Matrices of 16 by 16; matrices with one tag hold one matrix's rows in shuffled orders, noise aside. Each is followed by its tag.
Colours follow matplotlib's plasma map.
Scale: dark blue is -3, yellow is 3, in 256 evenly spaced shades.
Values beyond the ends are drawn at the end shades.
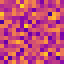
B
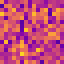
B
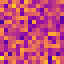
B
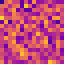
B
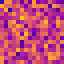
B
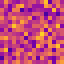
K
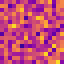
K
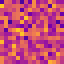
B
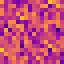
B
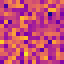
B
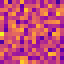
B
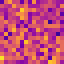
B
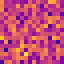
B
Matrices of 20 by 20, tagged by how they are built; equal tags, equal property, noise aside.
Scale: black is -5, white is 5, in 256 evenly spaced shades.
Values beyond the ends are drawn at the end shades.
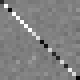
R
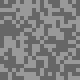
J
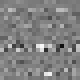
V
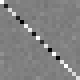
R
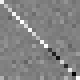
R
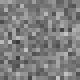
J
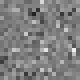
J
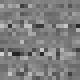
V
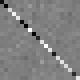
R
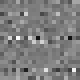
V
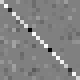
R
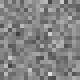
J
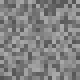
J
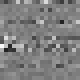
V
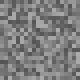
J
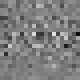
V
